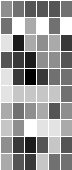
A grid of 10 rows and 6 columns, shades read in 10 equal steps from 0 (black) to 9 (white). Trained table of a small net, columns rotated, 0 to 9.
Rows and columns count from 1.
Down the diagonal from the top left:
5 9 6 5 4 4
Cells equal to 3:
9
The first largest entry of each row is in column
1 2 1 4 1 1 1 3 5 4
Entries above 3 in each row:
3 6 4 2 3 6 5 6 2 4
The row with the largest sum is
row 8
